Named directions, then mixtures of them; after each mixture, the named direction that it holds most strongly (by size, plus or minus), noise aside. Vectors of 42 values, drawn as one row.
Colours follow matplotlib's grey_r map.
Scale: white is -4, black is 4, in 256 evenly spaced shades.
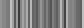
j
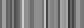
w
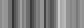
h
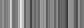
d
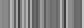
j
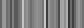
w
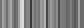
d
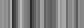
h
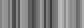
h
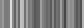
j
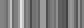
d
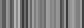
j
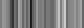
h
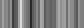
h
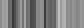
h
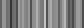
w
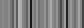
j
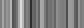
d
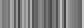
j
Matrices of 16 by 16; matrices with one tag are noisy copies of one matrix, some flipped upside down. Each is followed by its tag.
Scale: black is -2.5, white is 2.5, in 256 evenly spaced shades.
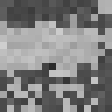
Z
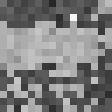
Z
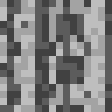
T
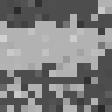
Z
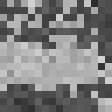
Z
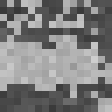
Z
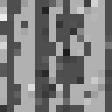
T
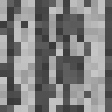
T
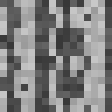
T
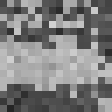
Z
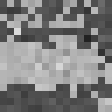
Z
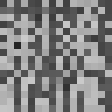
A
